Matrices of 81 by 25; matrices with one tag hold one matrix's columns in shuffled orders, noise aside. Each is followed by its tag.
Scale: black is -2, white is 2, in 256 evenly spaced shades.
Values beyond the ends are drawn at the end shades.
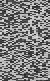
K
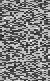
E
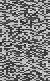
K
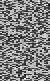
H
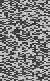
E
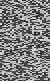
K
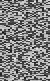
E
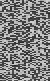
H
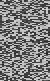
K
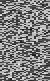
K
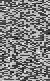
E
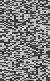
K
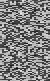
E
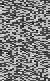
K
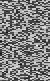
K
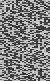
H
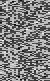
H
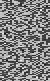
E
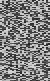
H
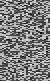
K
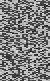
H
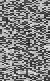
H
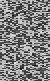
H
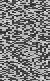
E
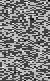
K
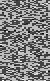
E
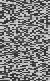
K
